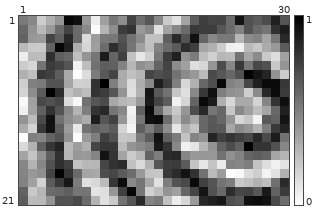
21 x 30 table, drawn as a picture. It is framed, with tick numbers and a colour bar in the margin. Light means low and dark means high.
Rings spread out from the middle right. No single row or column stands out from its neighbours. There is no overall slope.
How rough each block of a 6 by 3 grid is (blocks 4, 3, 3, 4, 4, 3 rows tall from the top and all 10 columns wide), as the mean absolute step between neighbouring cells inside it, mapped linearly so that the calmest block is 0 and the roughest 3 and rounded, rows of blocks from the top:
210 / 112 / 222 / 231 / 121 / 031
